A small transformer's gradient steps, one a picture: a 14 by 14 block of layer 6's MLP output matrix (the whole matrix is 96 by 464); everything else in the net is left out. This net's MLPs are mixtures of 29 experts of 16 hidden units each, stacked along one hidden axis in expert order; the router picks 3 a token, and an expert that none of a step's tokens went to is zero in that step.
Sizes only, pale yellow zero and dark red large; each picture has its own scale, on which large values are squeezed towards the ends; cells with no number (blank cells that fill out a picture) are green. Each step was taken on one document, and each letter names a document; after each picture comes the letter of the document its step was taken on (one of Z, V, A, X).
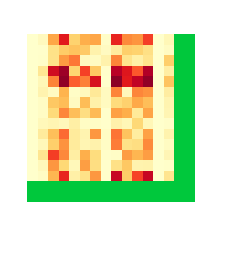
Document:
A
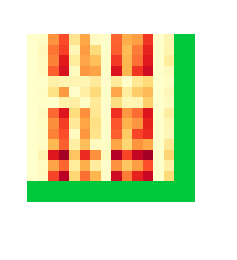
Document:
A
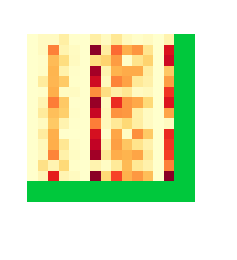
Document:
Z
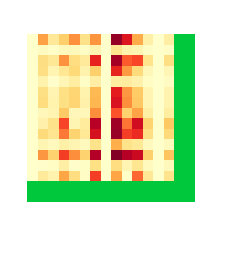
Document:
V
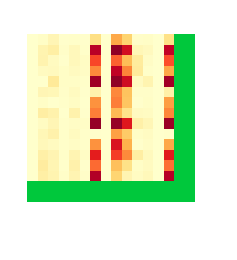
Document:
V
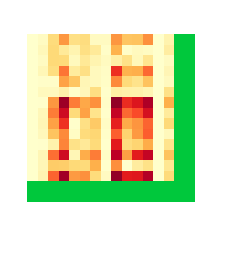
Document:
A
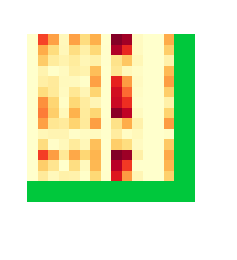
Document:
V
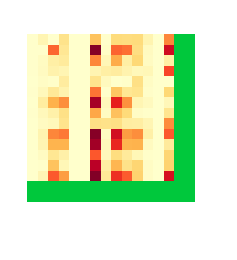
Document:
Z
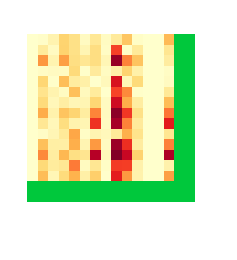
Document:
V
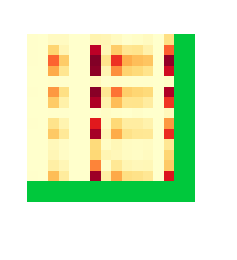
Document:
Z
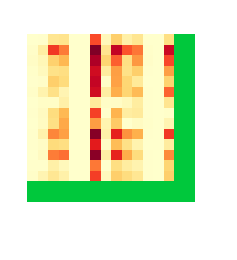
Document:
Z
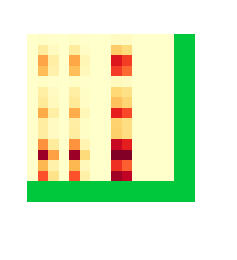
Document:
V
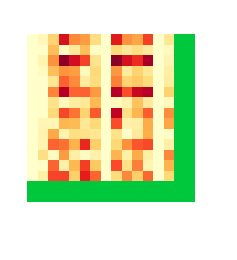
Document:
A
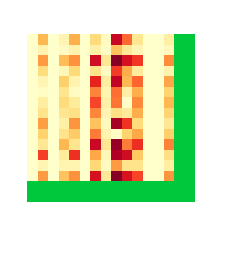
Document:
V
